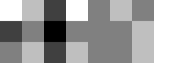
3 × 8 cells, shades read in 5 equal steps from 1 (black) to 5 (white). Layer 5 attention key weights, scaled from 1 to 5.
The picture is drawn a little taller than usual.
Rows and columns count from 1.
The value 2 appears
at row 1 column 3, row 2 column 1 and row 3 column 3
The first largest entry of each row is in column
1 8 8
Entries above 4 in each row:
3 1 1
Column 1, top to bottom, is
5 2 3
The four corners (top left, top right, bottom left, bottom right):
5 5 3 5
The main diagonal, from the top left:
5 3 2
